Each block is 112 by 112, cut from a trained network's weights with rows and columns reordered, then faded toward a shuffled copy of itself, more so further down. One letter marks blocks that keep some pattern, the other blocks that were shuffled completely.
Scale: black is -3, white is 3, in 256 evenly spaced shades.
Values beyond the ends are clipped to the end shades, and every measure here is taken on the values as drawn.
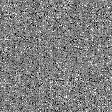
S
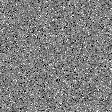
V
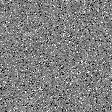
V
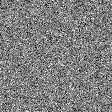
V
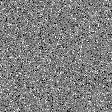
V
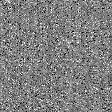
S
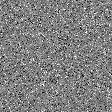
V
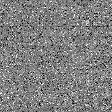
S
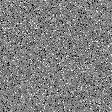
V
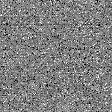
S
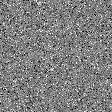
V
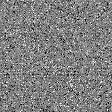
S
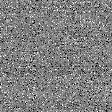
S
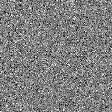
S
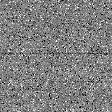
S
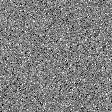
V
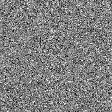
S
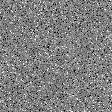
V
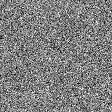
V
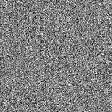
S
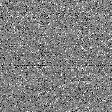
S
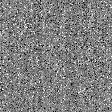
S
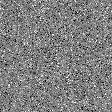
V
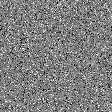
V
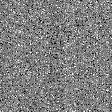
S
